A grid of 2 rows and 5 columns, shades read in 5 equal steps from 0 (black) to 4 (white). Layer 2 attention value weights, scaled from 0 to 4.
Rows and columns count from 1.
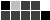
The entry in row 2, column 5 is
0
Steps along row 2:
same same same down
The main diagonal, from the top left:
0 1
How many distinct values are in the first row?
4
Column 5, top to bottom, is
4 0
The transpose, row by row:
0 1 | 3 1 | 1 1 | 1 1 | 4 0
